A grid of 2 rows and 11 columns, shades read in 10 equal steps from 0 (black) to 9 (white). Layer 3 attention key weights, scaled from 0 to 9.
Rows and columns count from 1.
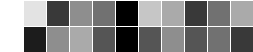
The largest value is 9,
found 2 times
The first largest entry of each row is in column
1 1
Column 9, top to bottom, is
2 3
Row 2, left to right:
9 1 5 6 3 0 3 5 3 4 2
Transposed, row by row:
9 9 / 8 1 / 2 5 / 5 6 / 4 3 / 0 0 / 7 3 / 6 5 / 2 3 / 4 4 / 6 2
